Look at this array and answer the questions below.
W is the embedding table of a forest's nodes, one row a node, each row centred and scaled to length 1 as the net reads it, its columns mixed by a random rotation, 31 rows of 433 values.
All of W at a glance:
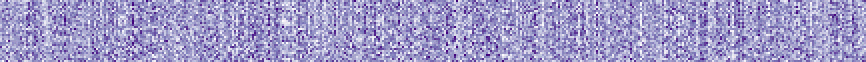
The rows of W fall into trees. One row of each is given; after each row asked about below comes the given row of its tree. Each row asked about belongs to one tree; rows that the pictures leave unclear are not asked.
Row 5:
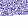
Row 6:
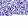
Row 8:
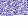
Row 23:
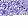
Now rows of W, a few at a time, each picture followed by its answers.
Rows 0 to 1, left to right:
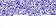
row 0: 23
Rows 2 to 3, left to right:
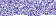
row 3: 6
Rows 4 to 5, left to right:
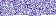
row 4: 8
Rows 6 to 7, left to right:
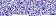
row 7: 8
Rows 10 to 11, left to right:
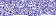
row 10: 8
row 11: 8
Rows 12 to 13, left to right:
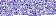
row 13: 5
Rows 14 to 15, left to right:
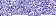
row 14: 6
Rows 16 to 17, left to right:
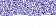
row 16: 8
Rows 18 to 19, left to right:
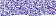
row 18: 5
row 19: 5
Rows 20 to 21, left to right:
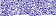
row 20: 5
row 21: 8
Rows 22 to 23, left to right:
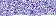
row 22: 8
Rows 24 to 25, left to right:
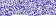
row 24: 6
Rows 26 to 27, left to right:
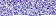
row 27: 5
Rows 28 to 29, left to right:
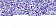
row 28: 5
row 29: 8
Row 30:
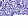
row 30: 23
